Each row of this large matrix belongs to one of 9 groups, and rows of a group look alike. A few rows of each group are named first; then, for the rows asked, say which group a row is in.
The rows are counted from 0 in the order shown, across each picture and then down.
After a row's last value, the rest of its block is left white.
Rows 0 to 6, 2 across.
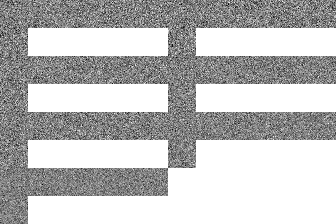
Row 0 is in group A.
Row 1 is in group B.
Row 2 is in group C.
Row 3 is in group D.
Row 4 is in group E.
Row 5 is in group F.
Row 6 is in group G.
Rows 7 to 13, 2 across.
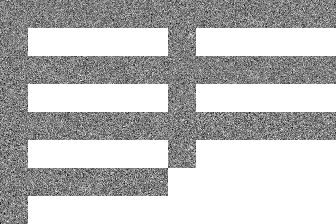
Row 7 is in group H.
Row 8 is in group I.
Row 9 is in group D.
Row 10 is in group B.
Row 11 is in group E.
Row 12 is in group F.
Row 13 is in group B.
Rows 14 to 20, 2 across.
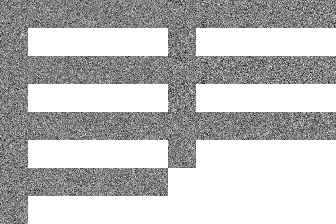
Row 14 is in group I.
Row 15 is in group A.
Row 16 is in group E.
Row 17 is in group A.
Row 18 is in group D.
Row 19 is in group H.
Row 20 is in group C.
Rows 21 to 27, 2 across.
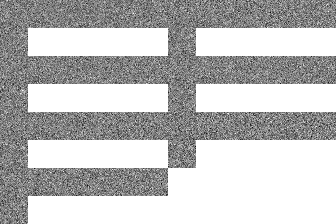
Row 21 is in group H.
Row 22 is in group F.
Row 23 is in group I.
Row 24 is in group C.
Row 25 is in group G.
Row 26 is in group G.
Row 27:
A
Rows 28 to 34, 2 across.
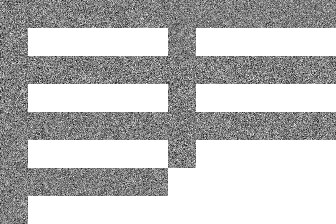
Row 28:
D
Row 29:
F
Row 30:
I
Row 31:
D
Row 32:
H
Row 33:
E
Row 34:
H
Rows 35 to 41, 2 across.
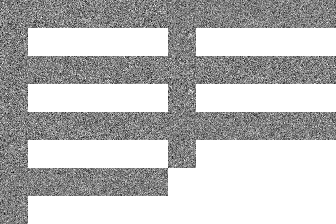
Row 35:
C
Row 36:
I
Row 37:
E
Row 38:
I
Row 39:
D
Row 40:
B
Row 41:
B
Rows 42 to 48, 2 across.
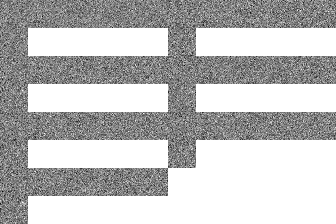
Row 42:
C
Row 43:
C
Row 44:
I
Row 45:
H
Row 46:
A
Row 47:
A
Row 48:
I
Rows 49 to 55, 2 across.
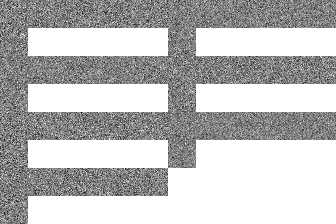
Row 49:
I
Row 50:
F
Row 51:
C
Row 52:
H
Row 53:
D
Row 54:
C
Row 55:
E
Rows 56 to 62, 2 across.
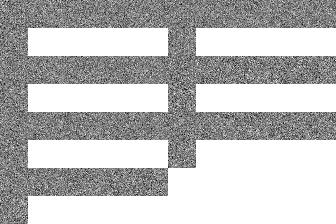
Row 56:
D
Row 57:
B
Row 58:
D
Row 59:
E
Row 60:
E
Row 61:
B
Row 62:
H
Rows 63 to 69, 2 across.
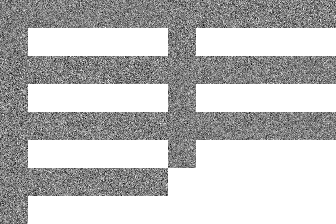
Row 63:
F
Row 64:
A
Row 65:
E
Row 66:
F
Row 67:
C
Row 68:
F
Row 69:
A
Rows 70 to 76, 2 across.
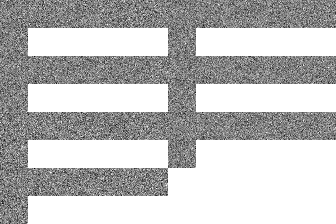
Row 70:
G
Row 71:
A
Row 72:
A
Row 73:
C
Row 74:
D
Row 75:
A
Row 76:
A
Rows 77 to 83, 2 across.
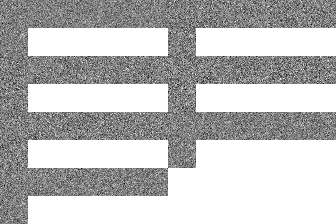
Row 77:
I
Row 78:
G
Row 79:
E
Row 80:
H
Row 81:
A
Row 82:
H
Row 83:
F
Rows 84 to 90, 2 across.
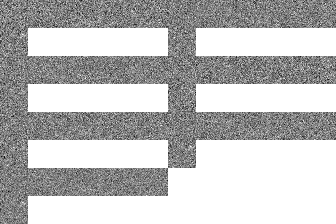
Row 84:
I
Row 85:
E
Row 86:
D
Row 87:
H
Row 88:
B
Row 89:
I
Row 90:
I
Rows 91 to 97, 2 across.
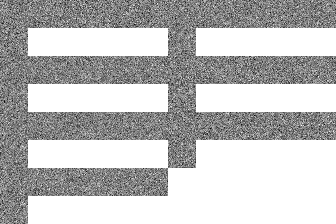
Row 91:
E
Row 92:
F
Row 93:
B
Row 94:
D
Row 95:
I
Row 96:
H
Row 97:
C
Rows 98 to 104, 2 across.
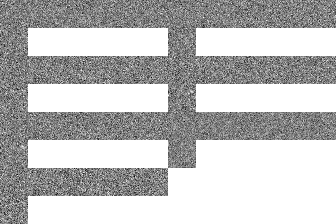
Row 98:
B
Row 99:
A
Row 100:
E
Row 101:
F
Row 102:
I
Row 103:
H
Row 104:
E
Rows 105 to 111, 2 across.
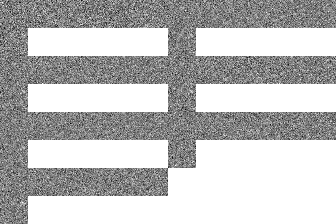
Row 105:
D
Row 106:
F
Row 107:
F
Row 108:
F
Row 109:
F
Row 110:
B
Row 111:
I
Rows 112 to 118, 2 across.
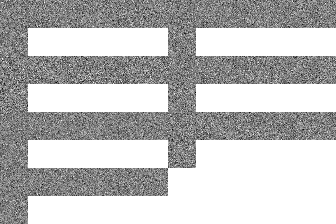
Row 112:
G
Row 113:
E
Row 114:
D
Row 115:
E
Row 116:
G
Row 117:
D
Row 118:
G
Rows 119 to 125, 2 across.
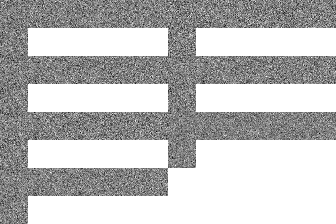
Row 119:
G
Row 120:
D
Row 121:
A
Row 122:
A
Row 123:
A
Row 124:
B
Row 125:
A
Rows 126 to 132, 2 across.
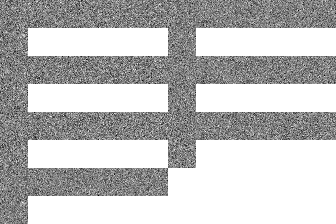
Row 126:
F
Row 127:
C
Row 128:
H
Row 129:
A
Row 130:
A
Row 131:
E
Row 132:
I
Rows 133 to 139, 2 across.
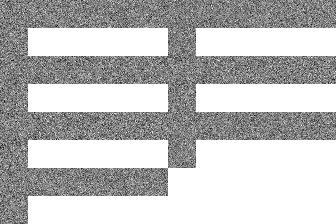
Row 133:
D
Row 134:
G
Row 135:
B
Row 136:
A
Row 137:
A
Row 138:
H
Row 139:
D
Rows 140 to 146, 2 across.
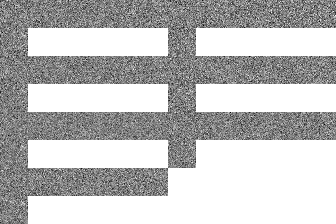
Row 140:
H
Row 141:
A
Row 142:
H
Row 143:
D
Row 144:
I
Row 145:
H
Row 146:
G
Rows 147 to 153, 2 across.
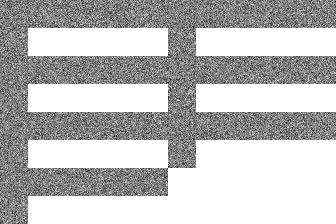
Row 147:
D
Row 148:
G
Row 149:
A
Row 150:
I
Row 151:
H
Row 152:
G
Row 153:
B
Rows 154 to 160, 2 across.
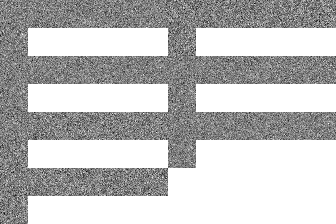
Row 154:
I
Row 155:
H
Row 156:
F
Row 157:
B
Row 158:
A
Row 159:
F
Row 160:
B
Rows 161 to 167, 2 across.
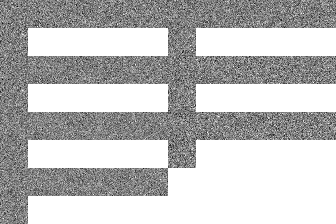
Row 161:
I
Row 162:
H
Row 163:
I
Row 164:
F
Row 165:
C
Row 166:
A
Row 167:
C
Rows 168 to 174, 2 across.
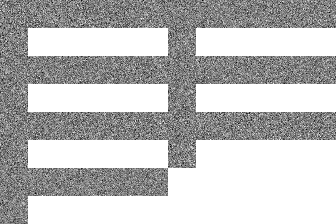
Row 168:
D
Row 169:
A
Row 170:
H
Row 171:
F
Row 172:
H
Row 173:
F
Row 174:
F
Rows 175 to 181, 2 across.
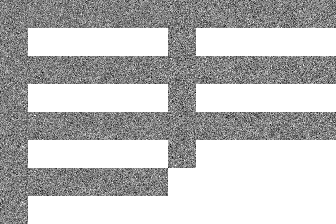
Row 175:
E
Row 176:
D
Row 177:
H
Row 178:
C
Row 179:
I
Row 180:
B
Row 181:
I
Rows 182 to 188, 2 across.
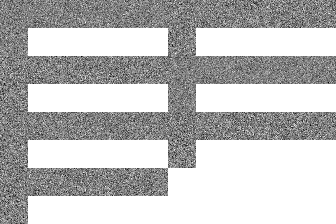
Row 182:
E
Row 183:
B
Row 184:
D
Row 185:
C
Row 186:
D
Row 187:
E
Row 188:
E
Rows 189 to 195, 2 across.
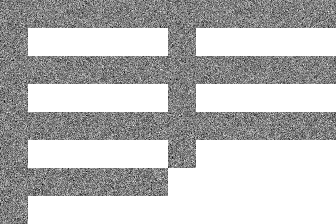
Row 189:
C
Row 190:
C
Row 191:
B
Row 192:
I
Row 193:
H
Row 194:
B
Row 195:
H
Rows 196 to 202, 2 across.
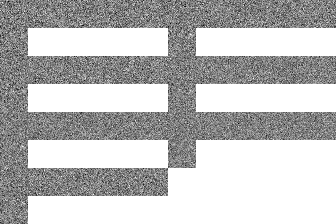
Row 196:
D
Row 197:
I
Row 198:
E
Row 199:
D
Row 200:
I
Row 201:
F
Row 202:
G
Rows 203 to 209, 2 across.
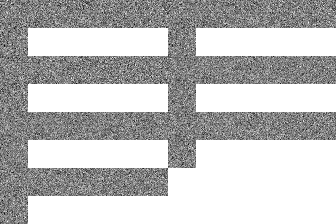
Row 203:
B
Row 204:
B
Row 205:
A
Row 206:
C
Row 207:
H
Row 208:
C
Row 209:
B
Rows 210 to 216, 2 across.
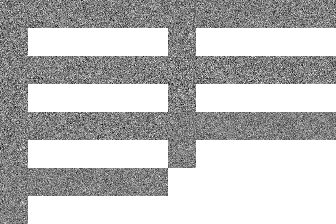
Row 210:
D
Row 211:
I
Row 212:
C
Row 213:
D
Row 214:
F
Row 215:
D
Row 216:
I
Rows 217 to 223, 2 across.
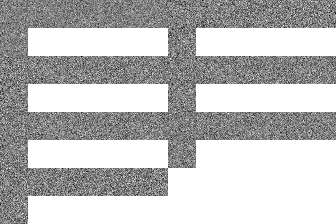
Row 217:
I
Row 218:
A
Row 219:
D
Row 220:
D
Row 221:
D
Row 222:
G
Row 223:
H
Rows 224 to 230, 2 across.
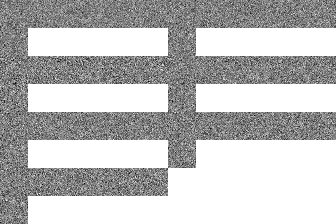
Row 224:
C
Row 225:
I
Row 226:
B
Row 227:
B
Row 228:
D
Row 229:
H
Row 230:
G
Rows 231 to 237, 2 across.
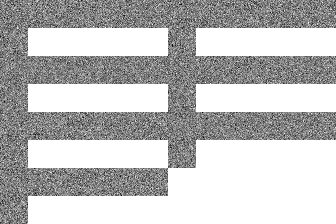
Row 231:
F
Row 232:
B
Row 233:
B
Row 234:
F
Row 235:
C
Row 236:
A
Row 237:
A
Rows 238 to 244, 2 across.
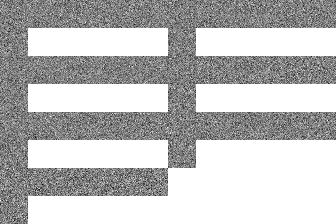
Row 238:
E
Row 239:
G
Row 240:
C
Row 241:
G
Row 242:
A
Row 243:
I
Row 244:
H
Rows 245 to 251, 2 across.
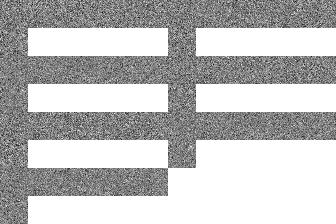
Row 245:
F
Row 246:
E
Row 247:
I
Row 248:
G
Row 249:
E
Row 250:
I
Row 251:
E
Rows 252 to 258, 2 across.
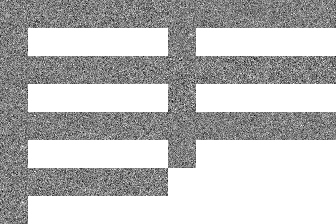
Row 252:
H
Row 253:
I
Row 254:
G
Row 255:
B
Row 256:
I
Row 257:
H
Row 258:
I
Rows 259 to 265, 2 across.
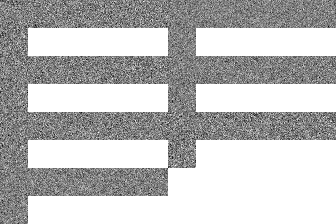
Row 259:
A
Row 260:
C
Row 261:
H
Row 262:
B
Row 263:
I
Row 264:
B
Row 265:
B
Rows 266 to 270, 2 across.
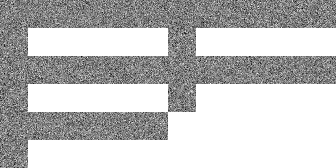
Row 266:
B
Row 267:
E
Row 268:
D
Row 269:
F
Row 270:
C
